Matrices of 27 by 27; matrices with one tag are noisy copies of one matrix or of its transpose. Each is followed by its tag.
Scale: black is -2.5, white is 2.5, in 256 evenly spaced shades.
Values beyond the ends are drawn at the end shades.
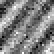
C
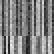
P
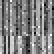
P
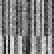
P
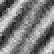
C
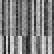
P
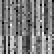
P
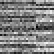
P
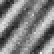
C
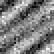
C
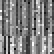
P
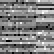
P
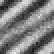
C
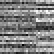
P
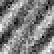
C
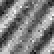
C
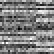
P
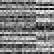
P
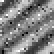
C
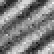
C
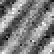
C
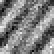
C
